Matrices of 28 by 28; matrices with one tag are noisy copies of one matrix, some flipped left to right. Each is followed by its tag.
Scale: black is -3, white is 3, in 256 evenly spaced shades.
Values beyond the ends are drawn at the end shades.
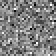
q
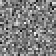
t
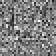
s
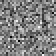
s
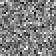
t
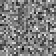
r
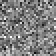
q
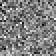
q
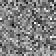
q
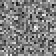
r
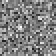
r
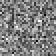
s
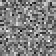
t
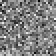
q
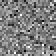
q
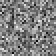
s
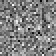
s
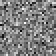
t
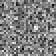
r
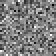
r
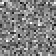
t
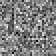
s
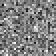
r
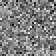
q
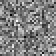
s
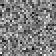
r
